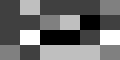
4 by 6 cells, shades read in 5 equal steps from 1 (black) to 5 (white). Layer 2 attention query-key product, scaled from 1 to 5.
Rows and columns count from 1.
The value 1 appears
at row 2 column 5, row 3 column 3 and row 3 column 4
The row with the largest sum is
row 4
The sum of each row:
15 14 16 20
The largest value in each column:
3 5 4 4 4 5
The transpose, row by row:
2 2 2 3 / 4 2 5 2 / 2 3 1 4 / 2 4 1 4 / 2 1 2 4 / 3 2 5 3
